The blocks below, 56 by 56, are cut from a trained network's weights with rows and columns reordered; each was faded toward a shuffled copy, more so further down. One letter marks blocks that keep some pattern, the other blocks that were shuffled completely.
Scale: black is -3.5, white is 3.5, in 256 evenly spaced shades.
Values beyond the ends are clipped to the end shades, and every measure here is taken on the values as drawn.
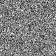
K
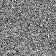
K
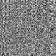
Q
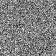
K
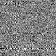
Q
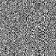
Q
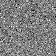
K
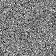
K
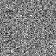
Q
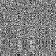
Q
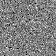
K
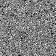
K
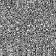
Q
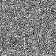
Q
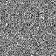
Q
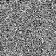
Q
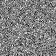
K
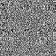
Q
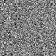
Q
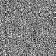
Q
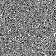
K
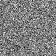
K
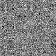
Q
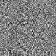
Q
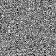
Q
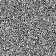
K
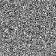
Q
